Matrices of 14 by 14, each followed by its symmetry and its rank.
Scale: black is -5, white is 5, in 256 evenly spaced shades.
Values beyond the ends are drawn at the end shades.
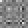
symmetric, rank two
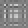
symmetric, rank one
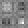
symmetric, rank two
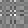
symmetric, rank two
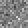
symmetric, full rank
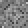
symmetric, full rank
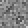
symmetric, full rank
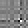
symmetric, rank one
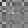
symmetric, rank two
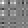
symmetric, rank one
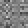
neither, rank three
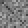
symmetric, full rank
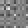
symmetric, rank two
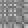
symmetric, rank two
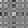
symmetric, rank one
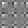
symmetric, rank one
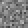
symmetric, full rank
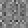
neither, rank three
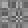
symmetric, rank two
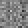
neither, rank three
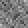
symmetric, full rank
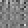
neither, rank three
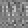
neither, rank three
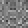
neither, rank three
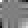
symmetric, rank one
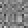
neither, rank three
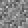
symmetric, full rank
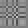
symmetric, rank one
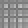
symmetric, rank one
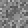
symmetric, full rank
